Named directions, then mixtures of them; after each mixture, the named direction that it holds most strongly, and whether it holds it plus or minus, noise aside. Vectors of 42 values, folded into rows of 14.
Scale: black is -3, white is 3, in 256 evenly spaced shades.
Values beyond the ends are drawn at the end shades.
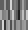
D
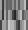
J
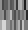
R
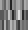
D, minus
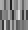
D, minus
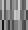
D, minus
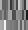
R, plus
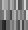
R, minus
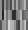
J, plus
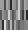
D, minus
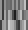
J, plus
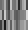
D, plus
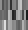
R, plus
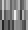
J, minus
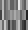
J, minus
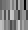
R, plus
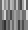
R, minus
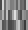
J, minus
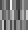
D, plus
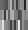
R, plus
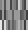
D, minus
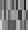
J, minus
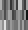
R, plus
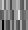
D, minus
